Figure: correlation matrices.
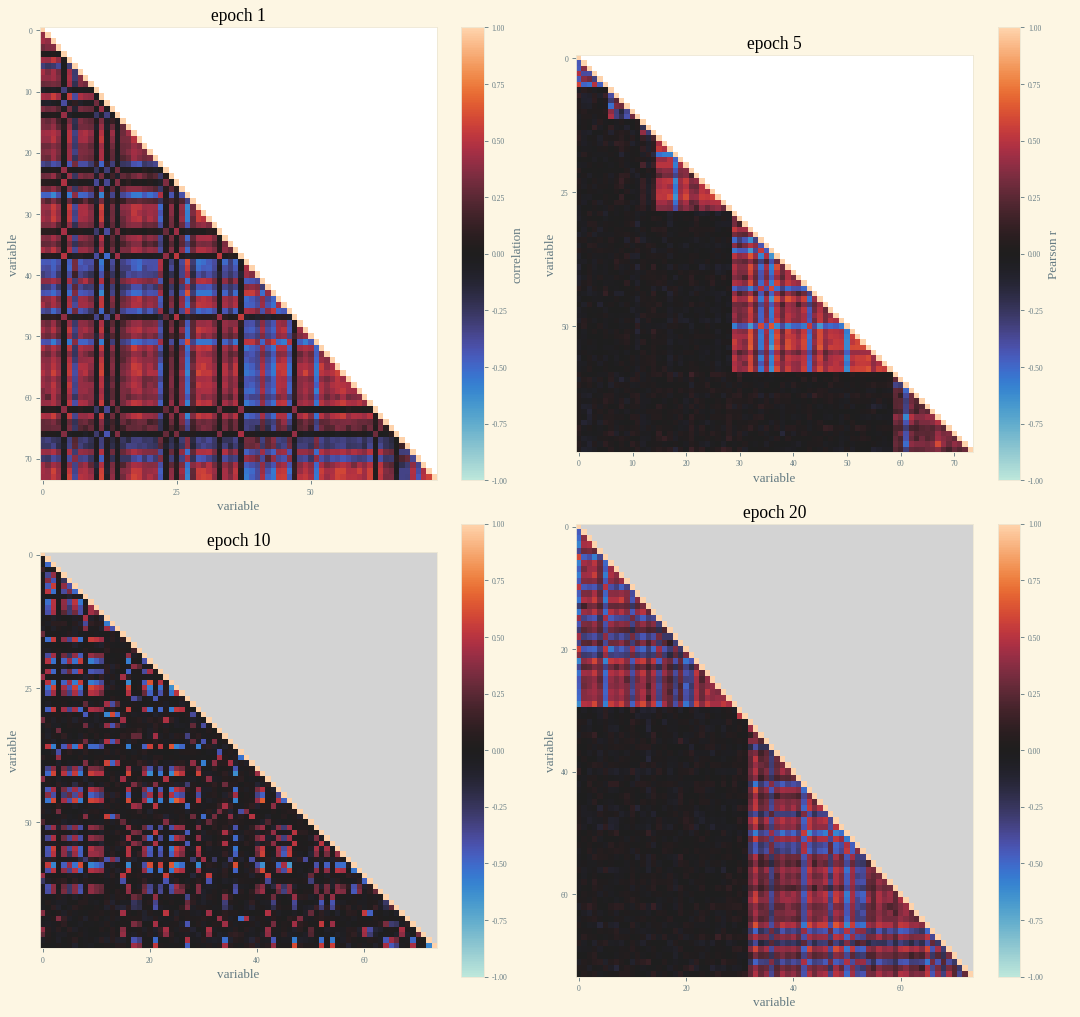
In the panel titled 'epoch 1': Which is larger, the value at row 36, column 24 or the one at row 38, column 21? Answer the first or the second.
the first
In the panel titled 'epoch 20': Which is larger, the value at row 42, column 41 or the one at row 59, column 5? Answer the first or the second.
the second
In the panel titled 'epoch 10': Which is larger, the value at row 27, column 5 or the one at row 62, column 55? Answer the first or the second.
the second
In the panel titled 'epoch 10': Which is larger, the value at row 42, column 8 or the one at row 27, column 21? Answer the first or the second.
the first
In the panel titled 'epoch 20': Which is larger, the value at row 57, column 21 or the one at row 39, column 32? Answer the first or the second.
the second
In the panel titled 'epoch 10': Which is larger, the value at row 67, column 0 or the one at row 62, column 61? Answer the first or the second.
the first
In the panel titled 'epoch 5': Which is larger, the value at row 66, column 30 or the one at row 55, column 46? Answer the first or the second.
the second
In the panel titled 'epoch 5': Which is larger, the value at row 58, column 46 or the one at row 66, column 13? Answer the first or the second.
the first
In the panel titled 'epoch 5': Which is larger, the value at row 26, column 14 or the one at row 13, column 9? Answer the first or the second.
the first
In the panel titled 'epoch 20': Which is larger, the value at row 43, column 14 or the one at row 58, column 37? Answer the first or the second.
the second
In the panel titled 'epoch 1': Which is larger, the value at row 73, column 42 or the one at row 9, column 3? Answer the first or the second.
the second
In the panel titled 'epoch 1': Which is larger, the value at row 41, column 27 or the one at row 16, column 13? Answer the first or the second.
the second
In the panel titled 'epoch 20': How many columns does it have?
74
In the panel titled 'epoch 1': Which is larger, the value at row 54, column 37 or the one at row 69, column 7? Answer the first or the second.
the second
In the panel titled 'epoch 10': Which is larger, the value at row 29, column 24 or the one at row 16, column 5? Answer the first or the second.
the second
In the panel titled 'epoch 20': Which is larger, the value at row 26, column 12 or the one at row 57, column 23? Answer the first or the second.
the first
